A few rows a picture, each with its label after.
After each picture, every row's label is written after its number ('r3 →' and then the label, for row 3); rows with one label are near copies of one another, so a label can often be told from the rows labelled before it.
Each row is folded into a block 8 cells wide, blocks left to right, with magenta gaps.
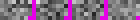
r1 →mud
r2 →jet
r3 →jet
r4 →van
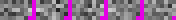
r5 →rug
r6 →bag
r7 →van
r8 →bag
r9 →van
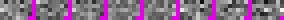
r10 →bag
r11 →jet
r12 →bag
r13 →van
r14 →van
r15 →bag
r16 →mud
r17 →rug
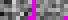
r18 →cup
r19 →van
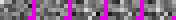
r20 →jet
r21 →van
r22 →cup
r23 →cup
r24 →cup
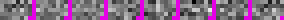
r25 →mud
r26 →van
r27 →van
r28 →bag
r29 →cup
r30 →rug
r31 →jet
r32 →mud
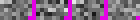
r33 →jet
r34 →rug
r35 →jet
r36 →van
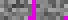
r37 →mud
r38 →van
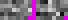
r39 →rug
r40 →cup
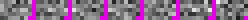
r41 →mud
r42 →rug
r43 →bag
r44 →bag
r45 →van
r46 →rug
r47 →jet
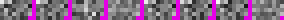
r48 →jet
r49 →jet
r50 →cup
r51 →van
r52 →jet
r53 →jet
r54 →jet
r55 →van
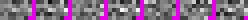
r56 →rug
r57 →rug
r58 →van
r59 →rug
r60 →jet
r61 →mud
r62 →rug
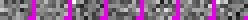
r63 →bag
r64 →van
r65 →jet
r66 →rug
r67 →mud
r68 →van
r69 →jet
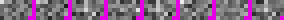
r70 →jet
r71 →jet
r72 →cup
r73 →rug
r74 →cup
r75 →jet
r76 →van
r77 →cup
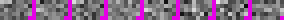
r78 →jet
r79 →bag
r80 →jet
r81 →van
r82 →bag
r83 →cup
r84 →jet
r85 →rug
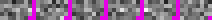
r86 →rug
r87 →mud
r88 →cup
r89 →rug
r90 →bag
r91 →van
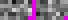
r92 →rug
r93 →cup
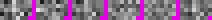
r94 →cup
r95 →bag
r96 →cup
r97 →mud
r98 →van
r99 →cup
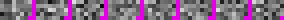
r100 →cup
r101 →rug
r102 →jet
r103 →mud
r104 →jet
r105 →bag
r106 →bag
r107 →jet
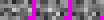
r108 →rug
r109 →cup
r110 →cup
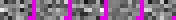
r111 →bag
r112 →mud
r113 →rug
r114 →van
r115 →bag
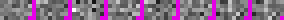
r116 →van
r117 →jet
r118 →bag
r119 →van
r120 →jet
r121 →van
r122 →cup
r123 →cup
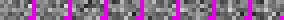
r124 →van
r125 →van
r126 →mud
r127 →cup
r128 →van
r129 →bag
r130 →cup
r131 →cup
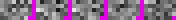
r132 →mud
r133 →bag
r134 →bag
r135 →mud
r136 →jet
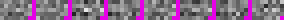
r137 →van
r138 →van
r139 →rug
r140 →cup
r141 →van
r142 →rug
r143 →cup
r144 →mud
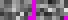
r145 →cup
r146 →rug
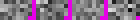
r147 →bag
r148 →jet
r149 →van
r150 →bag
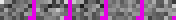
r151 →jet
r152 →mud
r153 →jet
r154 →van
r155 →van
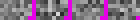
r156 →van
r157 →cup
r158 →mud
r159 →rug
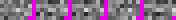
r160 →van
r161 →rug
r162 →rug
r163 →mud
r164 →rug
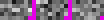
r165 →rug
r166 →jet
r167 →bag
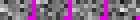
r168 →bag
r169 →jet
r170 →bag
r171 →rug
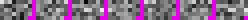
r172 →jet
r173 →mud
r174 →rug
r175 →bag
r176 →jet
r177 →mud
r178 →rug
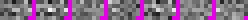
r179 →rug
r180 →rug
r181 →van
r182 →jet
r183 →rug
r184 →van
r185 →bag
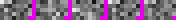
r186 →jet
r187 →cup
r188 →bag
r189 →jet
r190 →jet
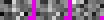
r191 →cup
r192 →cup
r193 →jet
